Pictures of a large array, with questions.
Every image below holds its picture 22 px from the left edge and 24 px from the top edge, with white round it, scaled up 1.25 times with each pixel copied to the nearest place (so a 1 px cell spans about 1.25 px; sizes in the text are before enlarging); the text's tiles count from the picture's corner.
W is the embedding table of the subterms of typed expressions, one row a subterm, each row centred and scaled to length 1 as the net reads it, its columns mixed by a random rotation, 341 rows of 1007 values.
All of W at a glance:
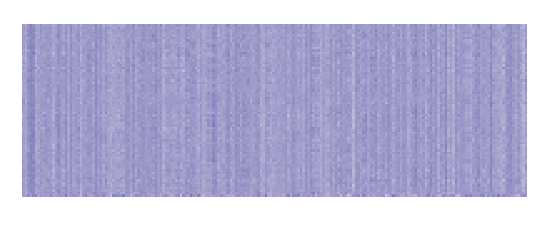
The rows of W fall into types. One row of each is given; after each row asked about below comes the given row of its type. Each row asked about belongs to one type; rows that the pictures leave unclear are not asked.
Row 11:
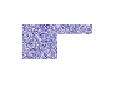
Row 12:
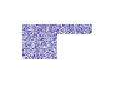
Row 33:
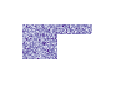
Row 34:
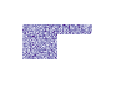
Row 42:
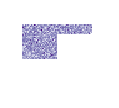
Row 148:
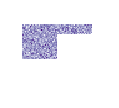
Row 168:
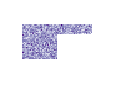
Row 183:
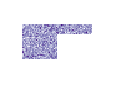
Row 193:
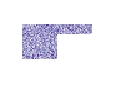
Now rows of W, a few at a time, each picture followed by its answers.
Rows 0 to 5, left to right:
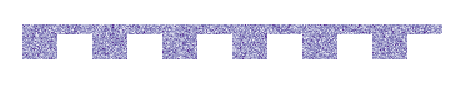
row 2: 33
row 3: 34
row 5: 168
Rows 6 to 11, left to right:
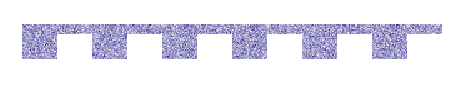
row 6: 168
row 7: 12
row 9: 148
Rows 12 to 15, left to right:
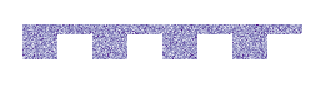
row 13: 193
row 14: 42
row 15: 193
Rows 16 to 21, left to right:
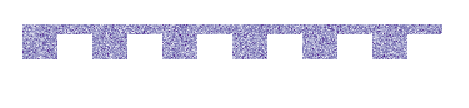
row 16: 33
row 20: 183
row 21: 12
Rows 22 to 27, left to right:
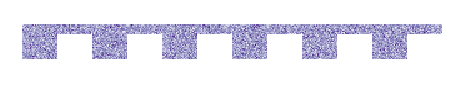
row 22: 34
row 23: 183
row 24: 34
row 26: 193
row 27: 168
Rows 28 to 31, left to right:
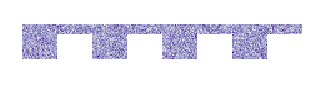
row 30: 34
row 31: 168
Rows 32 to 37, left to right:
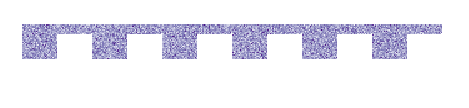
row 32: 11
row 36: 148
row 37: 11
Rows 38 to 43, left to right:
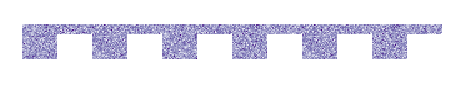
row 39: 42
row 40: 12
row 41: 11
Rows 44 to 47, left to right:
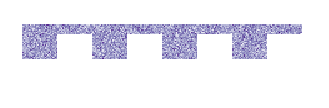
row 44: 11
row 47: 12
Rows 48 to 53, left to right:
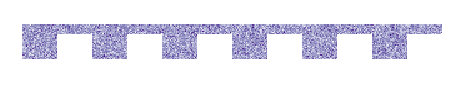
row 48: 11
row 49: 12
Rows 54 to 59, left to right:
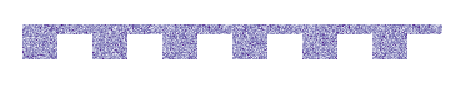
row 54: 183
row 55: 168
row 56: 34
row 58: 33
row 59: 34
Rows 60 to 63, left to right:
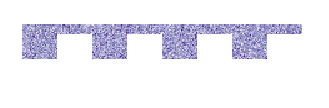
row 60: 34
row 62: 33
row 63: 12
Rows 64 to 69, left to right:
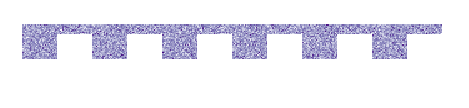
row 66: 168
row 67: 11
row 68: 193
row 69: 33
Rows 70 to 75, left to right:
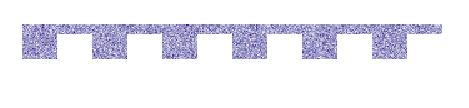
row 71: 183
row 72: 193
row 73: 11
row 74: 33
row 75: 11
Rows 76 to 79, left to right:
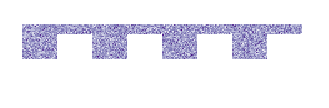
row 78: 42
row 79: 12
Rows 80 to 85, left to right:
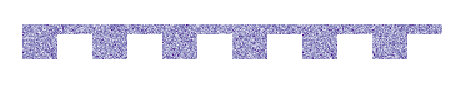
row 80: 168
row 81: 148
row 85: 183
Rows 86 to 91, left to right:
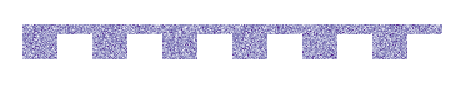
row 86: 42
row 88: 168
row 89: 193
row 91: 11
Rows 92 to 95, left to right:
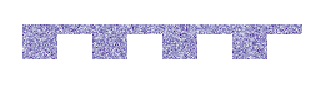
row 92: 11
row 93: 168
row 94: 11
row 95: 33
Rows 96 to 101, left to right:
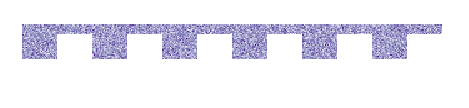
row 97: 183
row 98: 33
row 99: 148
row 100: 168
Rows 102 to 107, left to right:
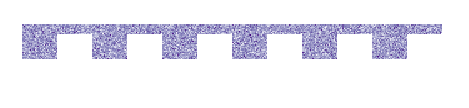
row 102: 168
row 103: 12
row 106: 168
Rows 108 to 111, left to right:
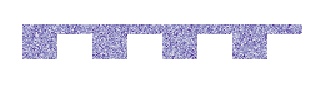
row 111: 12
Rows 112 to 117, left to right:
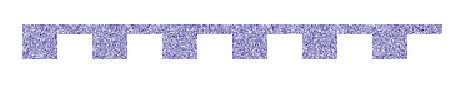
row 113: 11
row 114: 34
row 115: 168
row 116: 11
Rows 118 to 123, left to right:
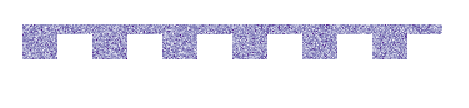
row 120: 12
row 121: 193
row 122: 11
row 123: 34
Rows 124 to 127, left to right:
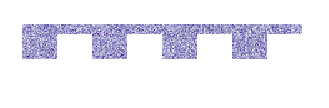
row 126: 34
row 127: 168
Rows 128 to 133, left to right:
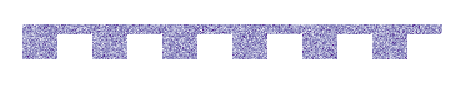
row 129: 12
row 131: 34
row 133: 33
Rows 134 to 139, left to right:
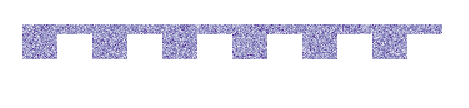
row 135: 148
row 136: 148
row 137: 183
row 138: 34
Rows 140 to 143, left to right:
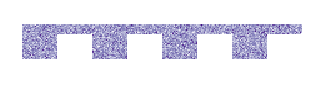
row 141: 183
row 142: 11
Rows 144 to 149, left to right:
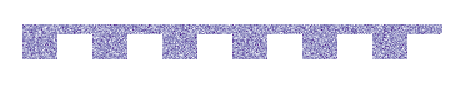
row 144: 168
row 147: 168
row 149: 42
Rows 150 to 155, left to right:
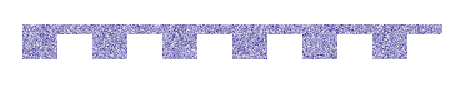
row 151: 11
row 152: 12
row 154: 183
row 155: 42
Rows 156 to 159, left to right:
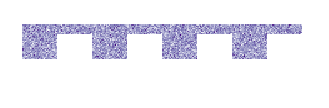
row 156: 12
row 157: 148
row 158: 12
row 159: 12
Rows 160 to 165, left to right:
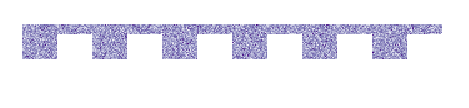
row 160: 148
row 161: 34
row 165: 168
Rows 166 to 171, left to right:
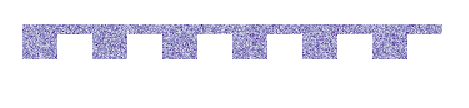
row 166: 193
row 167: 11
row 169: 33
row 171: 33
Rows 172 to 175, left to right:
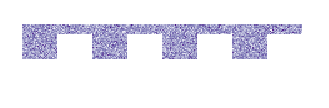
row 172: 11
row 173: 183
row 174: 34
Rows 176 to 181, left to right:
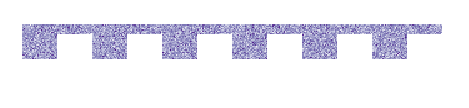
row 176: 193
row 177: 34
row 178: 168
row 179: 33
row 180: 11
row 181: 11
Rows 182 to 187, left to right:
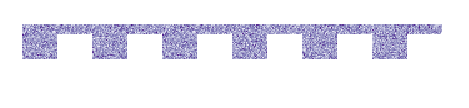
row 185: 11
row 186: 183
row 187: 34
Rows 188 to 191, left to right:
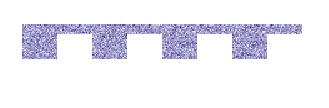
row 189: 34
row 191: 183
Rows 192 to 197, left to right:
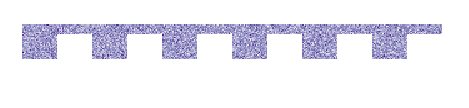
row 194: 42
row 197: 12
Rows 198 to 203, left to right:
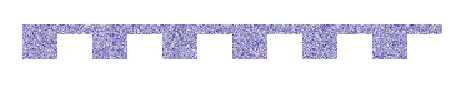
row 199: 33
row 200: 12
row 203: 183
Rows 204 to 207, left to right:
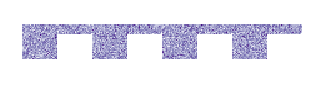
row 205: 34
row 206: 183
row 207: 34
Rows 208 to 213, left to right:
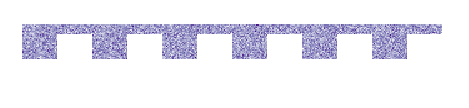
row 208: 33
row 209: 33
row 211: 193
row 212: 148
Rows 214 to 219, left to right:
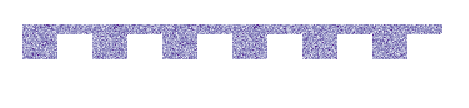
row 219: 42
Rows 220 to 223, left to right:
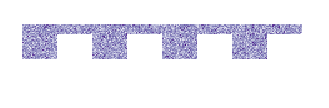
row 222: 148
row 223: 33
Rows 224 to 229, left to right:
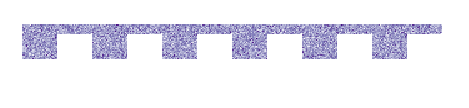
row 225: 193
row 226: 12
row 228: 183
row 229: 193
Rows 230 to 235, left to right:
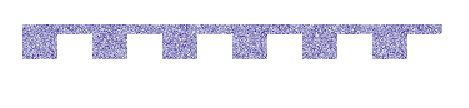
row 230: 193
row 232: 11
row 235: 193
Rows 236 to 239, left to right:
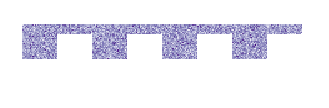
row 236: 34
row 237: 33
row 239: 148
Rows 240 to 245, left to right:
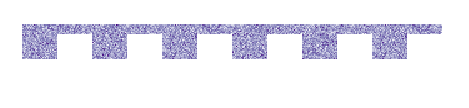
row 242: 34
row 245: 34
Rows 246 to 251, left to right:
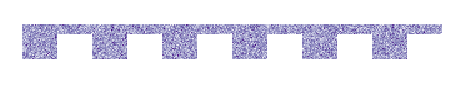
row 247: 33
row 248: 193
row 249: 148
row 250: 148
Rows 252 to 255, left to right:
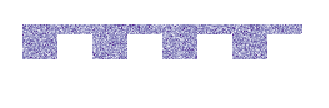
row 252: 11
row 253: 183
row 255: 11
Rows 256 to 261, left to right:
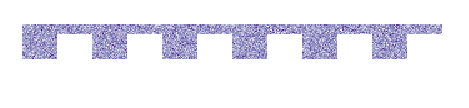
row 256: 42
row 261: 11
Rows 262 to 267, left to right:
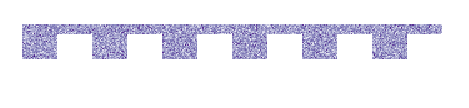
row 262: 12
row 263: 193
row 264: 168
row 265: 11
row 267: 183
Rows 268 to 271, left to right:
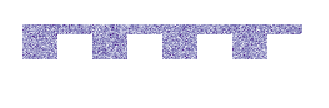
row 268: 34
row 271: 12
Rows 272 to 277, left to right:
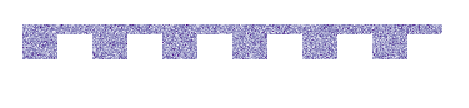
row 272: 183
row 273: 183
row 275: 193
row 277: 183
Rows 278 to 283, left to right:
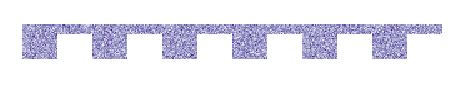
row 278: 34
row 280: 42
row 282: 34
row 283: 42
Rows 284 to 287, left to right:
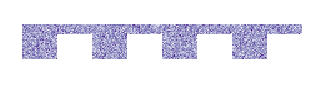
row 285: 34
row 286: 12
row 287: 42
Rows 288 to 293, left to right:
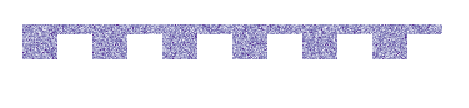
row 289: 168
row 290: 34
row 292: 168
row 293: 11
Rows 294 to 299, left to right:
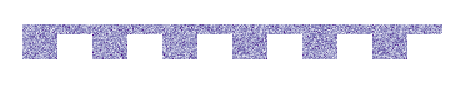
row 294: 34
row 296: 183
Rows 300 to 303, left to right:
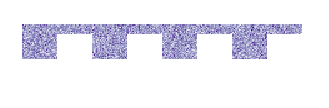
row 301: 183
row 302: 12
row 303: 33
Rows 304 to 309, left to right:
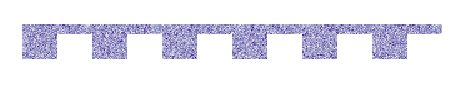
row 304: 11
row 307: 33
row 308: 183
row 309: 183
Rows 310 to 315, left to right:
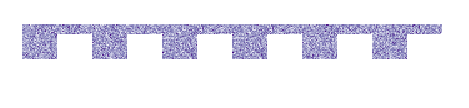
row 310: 193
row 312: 168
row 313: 168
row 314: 193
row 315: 33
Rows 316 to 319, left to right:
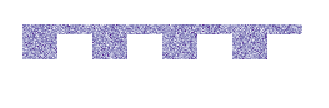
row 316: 11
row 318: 193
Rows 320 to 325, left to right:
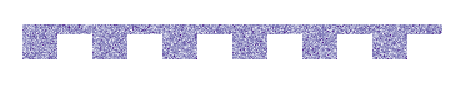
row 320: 34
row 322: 12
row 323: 168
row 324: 33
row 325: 12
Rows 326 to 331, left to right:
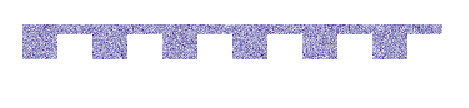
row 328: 11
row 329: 42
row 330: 183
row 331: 34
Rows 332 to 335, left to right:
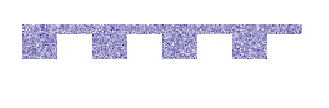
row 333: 42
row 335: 12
